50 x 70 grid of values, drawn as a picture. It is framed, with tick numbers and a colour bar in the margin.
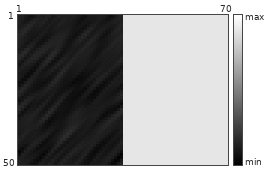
The table splits into one row of 2 panels. Panel 1,1: very low, slanting up to the right, faint in contrast. Panel 1,2: very high, flat.
